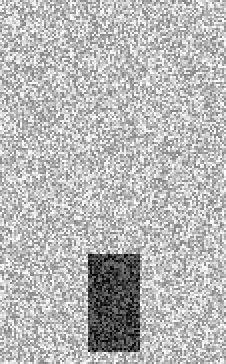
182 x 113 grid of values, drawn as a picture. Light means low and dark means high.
No regular stripes run through it. The bottom middle is the ninth with the highest average. In the bottom middle lies a patch that is higher than the rest. On average the colour sits 30% of the way up the scale.
